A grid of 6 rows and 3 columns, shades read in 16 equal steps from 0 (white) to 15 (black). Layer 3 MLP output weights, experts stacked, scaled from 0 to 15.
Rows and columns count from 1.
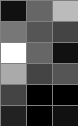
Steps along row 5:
up same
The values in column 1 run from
0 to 14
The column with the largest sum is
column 2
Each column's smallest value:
0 9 4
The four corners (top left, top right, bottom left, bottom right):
14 4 13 14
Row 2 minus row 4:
3 -1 1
